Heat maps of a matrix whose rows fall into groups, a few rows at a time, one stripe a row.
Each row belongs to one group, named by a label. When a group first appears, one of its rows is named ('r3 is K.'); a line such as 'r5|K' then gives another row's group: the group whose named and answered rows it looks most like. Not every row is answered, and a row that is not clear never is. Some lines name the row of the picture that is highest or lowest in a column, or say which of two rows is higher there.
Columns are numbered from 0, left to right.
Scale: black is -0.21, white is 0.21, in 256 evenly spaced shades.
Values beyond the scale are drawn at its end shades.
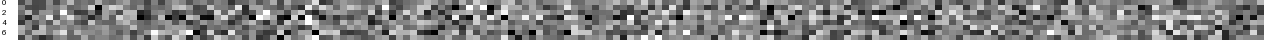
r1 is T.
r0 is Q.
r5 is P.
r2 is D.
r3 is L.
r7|Q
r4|Q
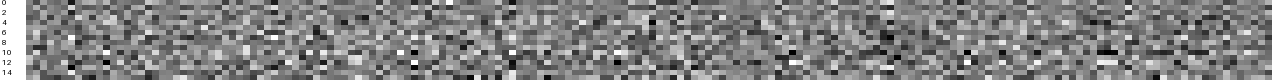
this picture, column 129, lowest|10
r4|P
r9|T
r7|D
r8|P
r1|D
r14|D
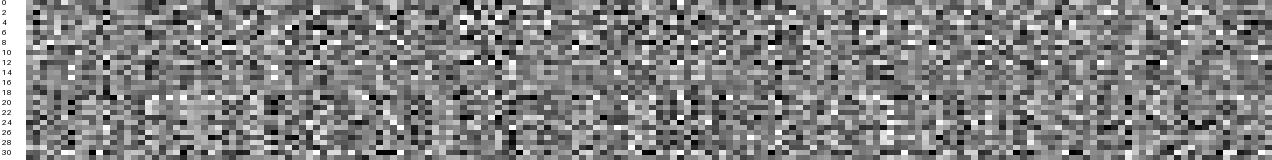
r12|T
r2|L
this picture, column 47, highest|12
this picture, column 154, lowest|25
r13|D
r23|T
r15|D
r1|T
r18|T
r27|L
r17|T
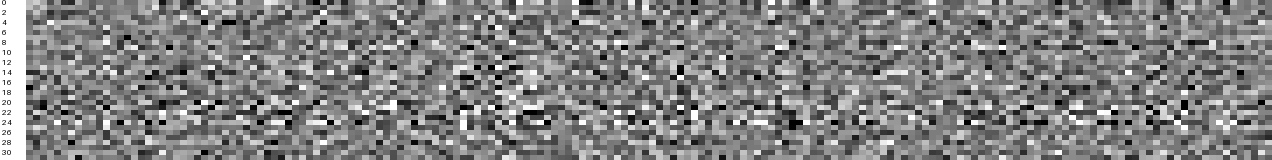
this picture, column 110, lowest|24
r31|P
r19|D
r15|T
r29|L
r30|Q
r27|T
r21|T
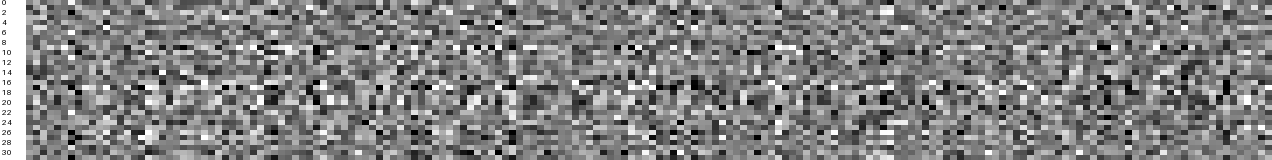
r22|D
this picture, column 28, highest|3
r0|D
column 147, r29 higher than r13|Yes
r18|P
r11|D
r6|D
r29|D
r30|T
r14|Q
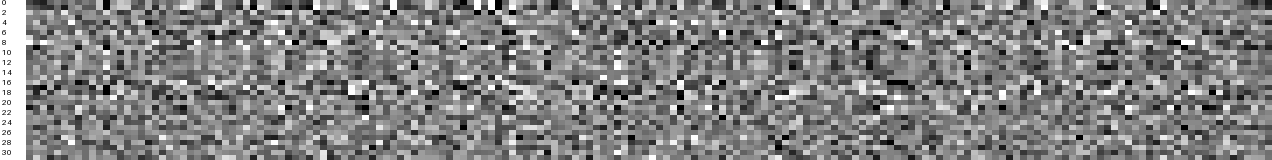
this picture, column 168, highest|9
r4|D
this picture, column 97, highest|21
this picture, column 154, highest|18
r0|T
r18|L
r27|Q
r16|P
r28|D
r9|T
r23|P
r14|D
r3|P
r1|T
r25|T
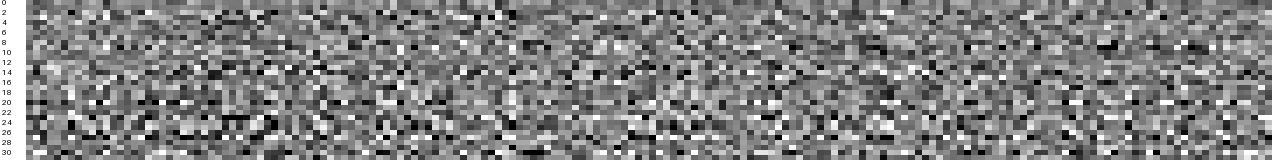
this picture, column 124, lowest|17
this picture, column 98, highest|27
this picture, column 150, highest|20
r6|T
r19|D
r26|Q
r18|D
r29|L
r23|Q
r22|D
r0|T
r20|Q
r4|Q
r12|Q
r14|L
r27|D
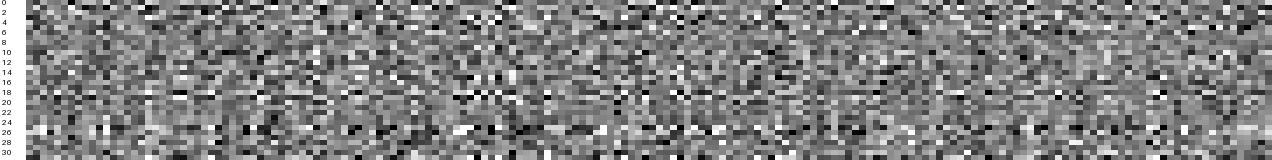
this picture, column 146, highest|19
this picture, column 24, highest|2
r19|T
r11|L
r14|D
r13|P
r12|L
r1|D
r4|T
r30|L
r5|L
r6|Q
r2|Q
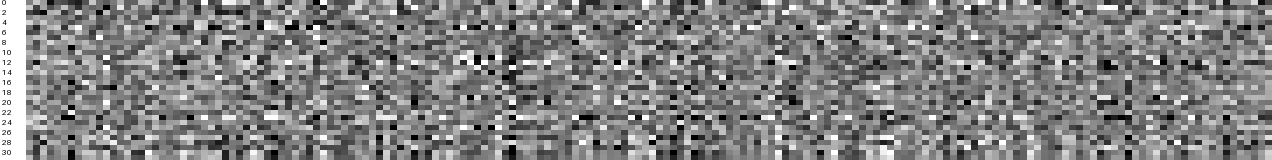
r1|L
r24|P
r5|L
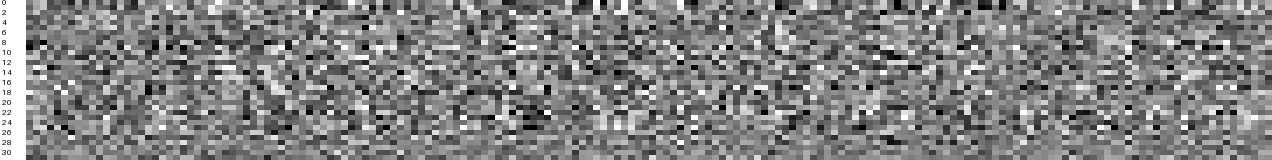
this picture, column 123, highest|9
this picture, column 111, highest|17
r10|D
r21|P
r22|L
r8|Q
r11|P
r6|P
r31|Q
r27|D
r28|P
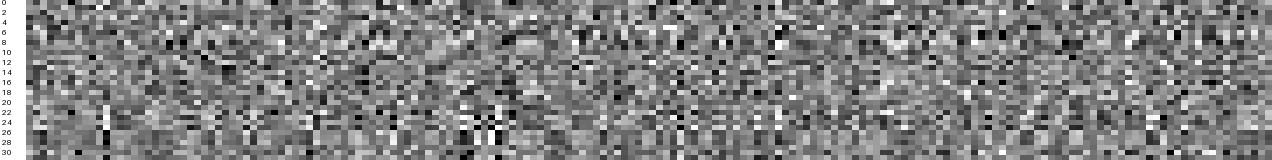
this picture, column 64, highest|28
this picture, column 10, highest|1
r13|Q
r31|T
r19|L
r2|P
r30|P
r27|T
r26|T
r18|T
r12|Q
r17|L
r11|Q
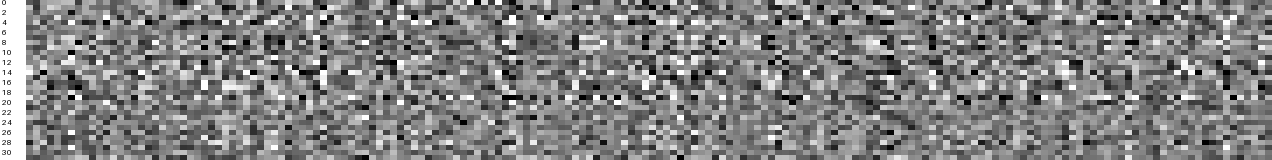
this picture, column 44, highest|3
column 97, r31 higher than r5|No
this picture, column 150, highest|3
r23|P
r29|D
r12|Q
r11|D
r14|P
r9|Q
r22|D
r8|P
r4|D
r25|Q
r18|D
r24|T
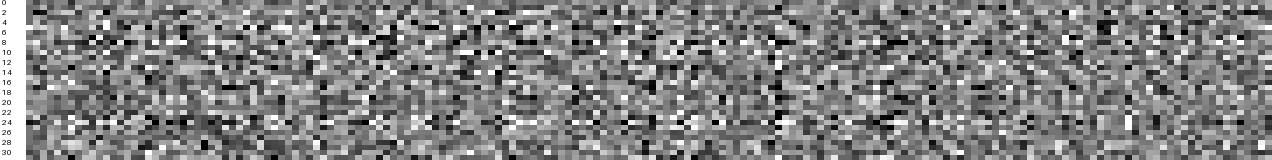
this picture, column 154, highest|29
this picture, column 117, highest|24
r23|D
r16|D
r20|P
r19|P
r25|D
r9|D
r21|L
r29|Q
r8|P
